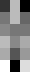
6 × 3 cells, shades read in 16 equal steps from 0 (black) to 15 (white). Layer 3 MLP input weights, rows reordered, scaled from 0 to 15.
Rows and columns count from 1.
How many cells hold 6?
1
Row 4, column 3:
10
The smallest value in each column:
3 0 0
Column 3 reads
0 6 7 10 9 13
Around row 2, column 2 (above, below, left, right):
11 7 7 6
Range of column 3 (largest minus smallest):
13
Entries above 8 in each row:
1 1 0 2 2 2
